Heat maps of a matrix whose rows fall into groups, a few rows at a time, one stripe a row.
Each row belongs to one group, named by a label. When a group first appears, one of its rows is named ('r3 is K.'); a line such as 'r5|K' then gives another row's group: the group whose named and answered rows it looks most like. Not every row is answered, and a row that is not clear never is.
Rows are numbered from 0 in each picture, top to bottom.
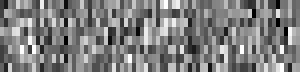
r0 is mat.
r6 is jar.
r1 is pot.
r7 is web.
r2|mat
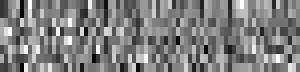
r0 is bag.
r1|bag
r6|web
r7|bag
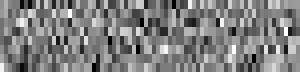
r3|jar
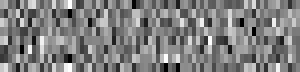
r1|mat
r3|pot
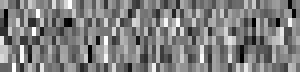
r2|mat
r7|bag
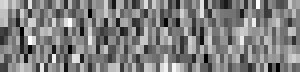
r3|bag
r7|mat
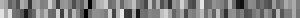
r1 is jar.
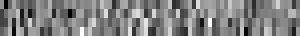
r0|pot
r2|bag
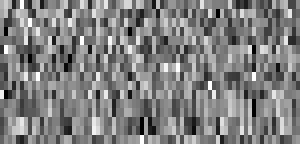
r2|mat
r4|jar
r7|mat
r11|pot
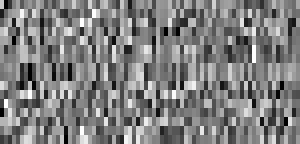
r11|pot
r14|jar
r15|jar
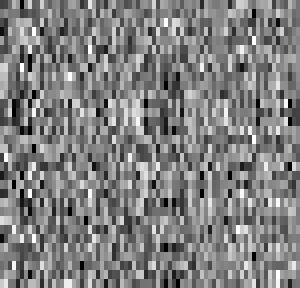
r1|pot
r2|mat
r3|web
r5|bag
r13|jar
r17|pot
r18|web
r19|bag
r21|bag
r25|bag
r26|web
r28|pot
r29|bag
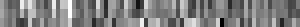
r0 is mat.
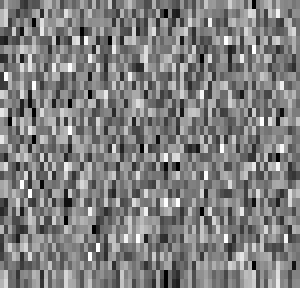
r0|pot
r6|bag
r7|mat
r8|pot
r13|jar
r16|web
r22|mat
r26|jar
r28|bag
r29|pot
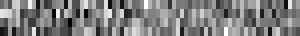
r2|mat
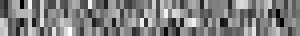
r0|bag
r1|mat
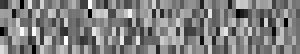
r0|bag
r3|web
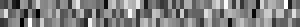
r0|jar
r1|pot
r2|bag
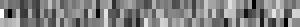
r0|pot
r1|pot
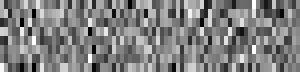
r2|bag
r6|bag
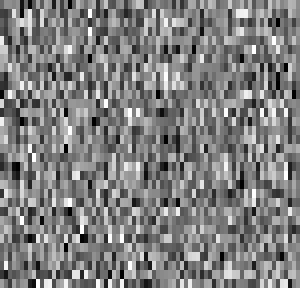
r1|bag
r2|mat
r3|bag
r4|pot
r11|pot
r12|jar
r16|jar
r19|jar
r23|mat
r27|jar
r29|pot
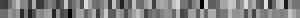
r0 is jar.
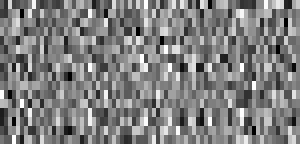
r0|web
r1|bag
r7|bag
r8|mat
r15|bag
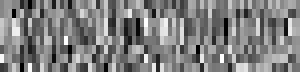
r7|bag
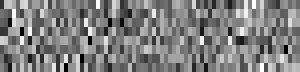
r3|bag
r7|jar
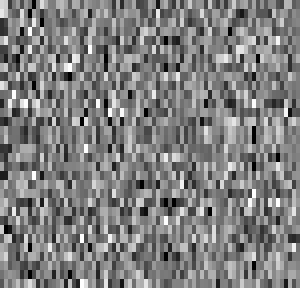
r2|web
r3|bag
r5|bag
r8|mat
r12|jar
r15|pot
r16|jar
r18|pot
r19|web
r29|pot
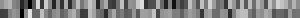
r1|bag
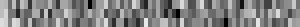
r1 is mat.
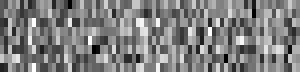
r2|web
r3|bag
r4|bag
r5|web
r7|web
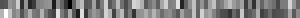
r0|mat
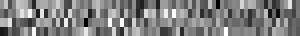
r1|mat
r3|jar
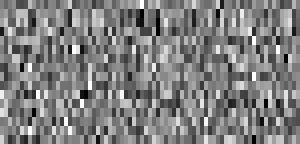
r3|pot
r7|bag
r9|bag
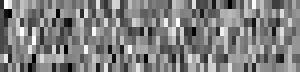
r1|jar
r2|mat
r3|web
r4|web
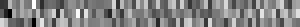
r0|web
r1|jar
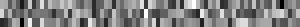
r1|web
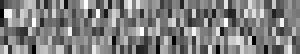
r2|web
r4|pot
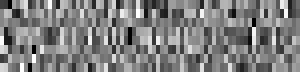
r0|jar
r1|jar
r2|pot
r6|web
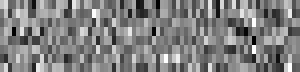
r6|mat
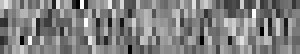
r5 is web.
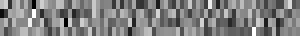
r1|web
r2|jar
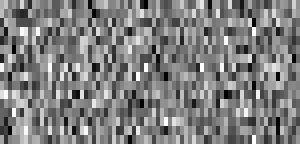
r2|pot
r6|pot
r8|jar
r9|pot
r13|mat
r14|jar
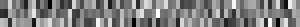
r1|web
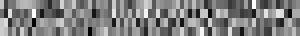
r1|web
